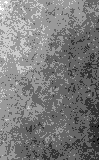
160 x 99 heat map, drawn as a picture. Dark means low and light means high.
The ninth with the highest average is the top left. There is an overall slope up to the top left. No row or column stands out. The bottom right is the ninth with the lowest average.
